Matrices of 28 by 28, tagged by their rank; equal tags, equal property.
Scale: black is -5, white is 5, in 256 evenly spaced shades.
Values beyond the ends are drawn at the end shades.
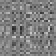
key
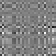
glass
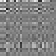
glass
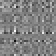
key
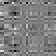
glass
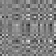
glass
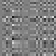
glass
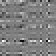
glass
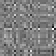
key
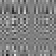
glass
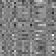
key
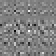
key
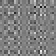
glass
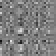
key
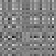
glass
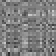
key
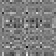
key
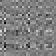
key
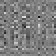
key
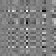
glass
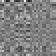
key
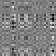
glass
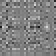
key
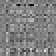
key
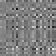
glass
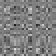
glass
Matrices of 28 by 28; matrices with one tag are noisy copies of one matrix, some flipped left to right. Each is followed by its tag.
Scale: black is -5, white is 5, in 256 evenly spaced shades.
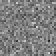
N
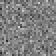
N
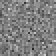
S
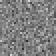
S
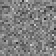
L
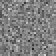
S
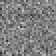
N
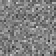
N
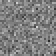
N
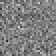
N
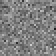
L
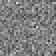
N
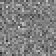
N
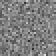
S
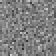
S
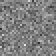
L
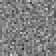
S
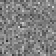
N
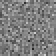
S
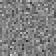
S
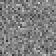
N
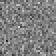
N
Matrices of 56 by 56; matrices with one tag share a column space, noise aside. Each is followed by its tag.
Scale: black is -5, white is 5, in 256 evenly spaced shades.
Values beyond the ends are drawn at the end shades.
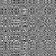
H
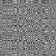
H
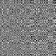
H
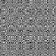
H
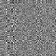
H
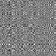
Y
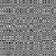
H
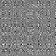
Y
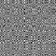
H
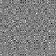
H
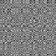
H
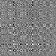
Y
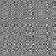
Y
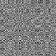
H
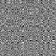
H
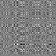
Y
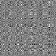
Y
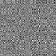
H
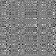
Y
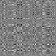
Y
